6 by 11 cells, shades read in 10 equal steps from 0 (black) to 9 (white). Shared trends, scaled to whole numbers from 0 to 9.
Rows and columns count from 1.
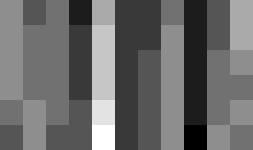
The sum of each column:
27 25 23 13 44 12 16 29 5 23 30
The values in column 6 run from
2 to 2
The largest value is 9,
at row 6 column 5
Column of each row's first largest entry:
5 5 5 5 5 5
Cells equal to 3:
11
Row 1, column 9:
1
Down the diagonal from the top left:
5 4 4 2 8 2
